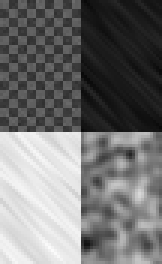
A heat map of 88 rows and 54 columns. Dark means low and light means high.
It is made of 2 by 2 panels. Panel 1,1: low, checkered. Panel 1,2: very low, slanting down to the right, faint in contrast. Panel 2,1: very high, slanting down to the right, faint in contrast. Panel 2,2: middling, blotchy, strong in contrast.
